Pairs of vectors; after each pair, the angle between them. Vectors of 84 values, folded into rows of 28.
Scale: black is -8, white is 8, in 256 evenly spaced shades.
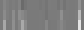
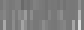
nearly parallel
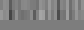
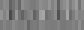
nearly parallel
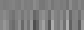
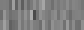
partly aligned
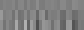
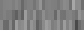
partly aligned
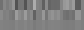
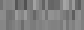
nearly parallel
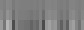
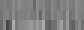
nearly opposite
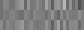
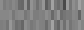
nearly opposite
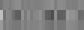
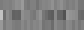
nearly parallel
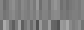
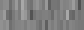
orthogonal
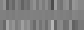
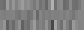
nearly opposite
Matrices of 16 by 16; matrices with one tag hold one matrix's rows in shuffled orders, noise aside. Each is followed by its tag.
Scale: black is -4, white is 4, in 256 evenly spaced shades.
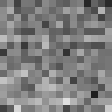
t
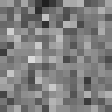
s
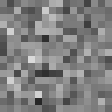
s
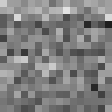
t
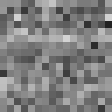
t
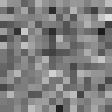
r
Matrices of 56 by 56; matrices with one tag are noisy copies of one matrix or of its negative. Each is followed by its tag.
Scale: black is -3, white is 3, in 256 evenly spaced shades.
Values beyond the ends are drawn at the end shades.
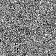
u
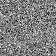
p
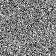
p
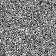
u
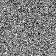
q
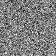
q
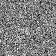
u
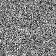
u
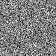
p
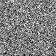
q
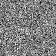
u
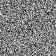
p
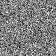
p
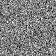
p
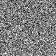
q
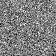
q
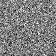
q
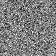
q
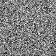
q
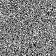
p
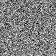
q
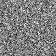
q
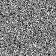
p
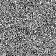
u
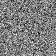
q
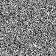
p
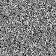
p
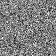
p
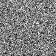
q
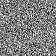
p
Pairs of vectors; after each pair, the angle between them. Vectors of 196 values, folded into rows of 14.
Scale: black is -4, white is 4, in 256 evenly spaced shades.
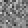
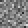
partly opposed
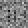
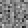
partly aligned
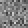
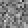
orthogonal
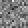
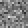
orthogonal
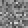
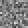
nearly parallel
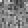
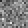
partly opposed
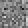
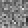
nearly opposite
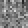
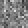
nearly parallel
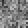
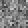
nearly parallel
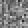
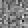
nearly parallel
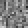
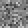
orthogonal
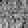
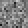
partly opposed
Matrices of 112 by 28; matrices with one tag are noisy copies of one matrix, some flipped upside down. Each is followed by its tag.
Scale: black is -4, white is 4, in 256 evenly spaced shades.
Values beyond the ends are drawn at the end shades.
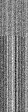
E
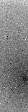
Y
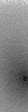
Y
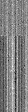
E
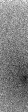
Y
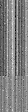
E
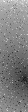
Y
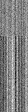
E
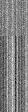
E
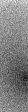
Y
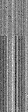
E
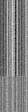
E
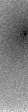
Y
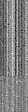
E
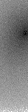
Y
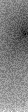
Y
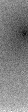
Y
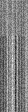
E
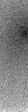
Y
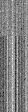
E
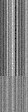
E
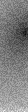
Y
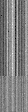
E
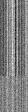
E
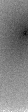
Y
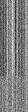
E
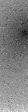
Y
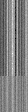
E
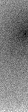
Y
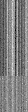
E
